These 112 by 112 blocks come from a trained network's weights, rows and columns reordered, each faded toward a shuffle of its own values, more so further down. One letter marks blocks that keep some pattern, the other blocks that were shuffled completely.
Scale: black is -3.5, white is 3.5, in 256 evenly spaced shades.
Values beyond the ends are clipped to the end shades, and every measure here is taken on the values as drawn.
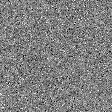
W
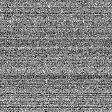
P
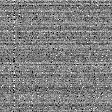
P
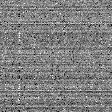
P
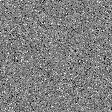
W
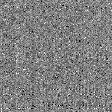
P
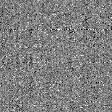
P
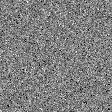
W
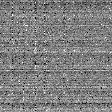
P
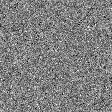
W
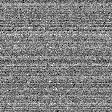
P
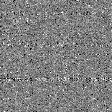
P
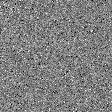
W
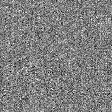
P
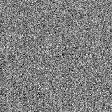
P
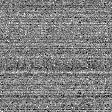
P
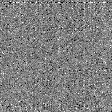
P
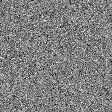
W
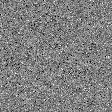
W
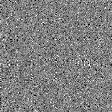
P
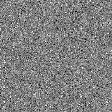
P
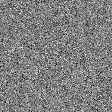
W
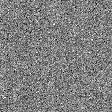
P
